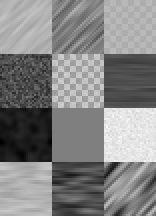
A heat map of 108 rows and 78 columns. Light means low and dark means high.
The table splits into 4 rows of 3 panels. Panel 1,1: low, slanting up to the right, faint in contrast. Panel 1,2: middling, slanting up to the right. Panel 1,3: low, checkered, faint in contrast. Panel 2,1: high, fine-grained. Panel 2,2: low, checkered. Panel 2,3: high, streaked across, faint in contrast. Panel 3,1: very high, blotchy, faint in contrast. Panel 3,2: middling, flat. Panel 3,3: very low, fine-grained, faint in contrast. Panel 4,1: low, streaked across, faint in contrast. Panel 4,2: high, streaked across. Panel 4,3: middling, slanting up to the right, strong in contrast.
